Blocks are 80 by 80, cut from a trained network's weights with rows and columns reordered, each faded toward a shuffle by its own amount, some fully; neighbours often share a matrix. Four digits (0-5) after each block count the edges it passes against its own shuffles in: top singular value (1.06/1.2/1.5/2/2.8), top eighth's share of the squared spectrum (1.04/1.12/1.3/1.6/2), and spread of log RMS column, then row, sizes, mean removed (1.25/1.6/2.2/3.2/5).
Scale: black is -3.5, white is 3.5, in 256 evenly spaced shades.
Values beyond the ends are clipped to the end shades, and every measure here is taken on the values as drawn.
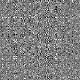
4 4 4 2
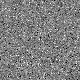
0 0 0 0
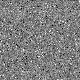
0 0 0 0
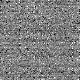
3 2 2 1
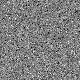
0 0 0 0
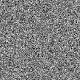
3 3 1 1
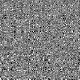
3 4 2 3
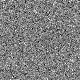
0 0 0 0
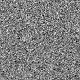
2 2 0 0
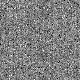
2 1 0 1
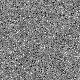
0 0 0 0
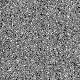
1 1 0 0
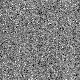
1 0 0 0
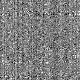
3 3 0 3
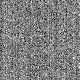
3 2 0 1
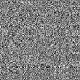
3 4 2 2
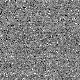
1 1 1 0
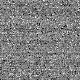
2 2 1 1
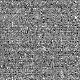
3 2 2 0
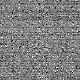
3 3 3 1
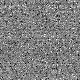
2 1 1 0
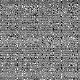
3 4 3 2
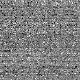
3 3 2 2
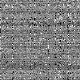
3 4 3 2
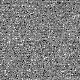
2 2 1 0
